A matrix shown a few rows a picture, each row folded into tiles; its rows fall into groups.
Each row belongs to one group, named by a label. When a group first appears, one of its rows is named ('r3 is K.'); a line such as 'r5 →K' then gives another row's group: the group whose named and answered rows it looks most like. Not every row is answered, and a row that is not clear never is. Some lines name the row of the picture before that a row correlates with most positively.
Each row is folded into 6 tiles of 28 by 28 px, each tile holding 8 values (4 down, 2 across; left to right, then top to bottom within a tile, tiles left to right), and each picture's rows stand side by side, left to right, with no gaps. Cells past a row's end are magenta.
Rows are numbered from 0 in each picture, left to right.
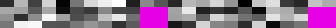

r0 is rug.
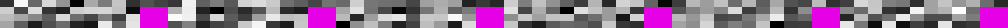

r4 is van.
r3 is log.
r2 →rug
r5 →log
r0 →log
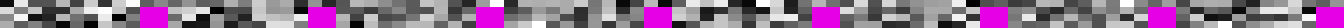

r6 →log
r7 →log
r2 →van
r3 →van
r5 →rug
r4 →rug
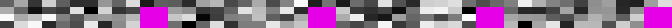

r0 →rug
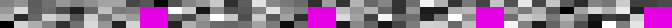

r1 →rug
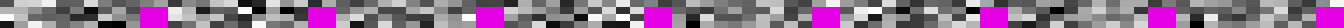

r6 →log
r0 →rug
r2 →log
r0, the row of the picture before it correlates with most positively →2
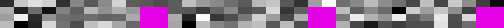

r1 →van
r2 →log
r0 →log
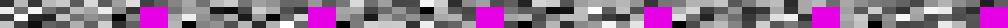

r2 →rug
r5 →log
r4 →rug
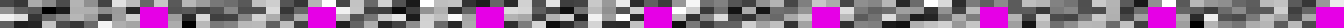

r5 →rug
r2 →rug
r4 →rug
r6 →van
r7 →van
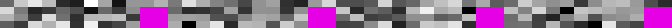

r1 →van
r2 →log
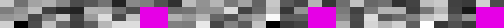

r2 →van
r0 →log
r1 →van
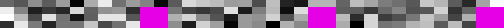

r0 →rug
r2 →van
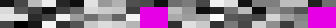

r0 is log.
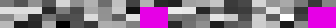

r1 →rug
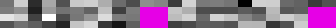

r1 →rug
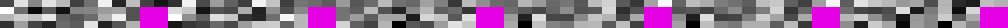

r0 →rug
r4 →van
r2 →log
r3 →van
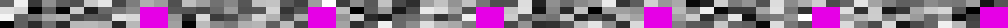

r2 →log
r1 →van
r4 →log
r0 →rug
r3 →rug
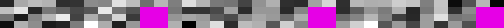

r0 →rug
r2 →van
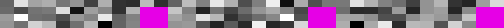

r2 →van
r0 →van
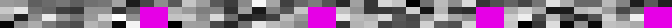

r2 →rug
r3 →log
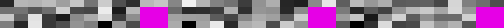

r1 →van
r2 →log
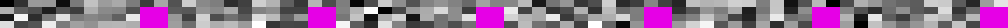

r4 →van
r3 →rug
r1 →van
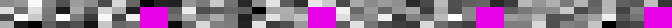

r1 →rug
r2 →rug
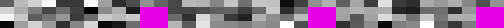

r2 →rug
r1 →van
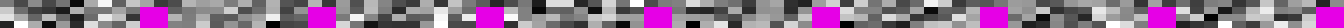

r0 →rug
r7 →log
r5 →rug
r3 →rug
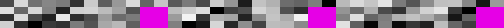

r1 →log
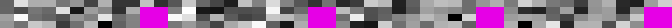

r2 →log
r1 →rug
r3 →van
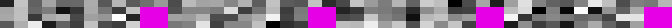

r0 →rug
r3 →rug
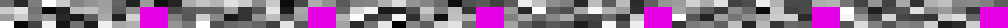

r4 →rug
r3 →log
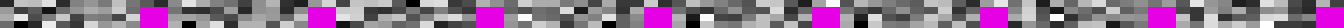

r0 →log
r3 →van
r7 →van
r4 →van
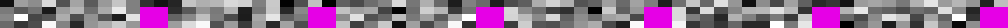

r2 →log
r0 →log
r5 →rug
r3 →rug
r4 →log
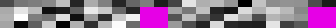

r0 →log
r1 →log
